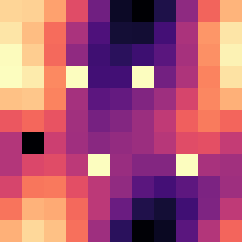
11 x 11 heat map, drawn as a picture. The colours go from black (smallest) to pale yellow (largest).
Calmest part: centre. Lone odd cells: 5, 4 higher and 1 lower than their neighbours. Ninth with the highest average: top left. Ninth with the lowest average: top middle. Stripes: none.
